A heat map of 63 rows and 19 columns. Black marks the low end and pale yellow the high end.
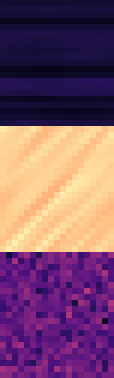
The table splits into 3 rows of 1 panel. Panel 1,1: very low, streaked across, faint in contrast. Panel 2,1: very high, slanting up to the right, faint in contrast. Panel 3,1: low, fine-grained.
